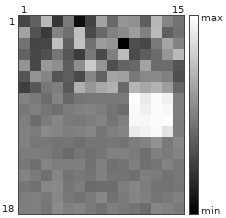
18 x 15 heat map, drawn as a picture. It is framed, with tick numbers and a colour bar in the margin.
Odd patch: higher, in the middle right. Seam: horizontal, 40% of the way down, the bottom part calmer. Ninth with the highest average: middle right. Roughest part: top middle. Histogram: skewed, a long tail of high values.
